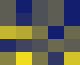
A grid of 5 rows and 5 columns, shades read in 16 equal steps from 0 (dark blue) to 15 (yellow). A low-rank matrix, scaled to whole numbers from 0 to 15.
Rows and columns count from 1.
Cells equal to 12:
1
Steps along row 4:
up up up down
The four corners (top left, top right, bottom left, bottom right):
5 0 8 13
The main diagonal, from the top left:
5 1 7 6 13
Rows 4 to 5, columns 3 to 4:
4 6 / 7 2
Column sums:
31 30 26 18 24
